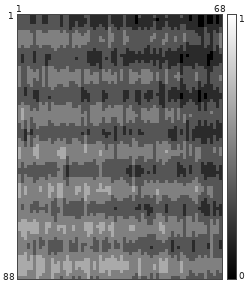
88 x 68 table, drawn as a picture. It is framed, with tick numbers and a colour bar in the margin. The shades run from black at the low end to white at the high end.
Stripes: horizontal, repeating 7 times. Slope: up to the bottom left. Ninth with the highest average: bottom left. Ninth with the lowest average: top right.
